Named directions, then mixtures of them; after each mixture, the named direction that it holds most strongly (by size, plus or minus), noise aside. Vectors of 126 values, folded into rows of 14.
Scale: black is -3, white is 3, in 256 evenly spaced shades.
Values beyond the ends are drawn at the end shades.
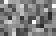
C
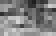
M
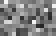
C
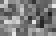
C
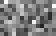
C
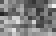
M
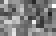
C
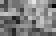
M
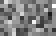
C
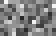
C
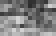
M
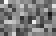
C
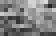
M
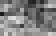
M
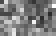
C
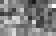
M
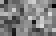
C
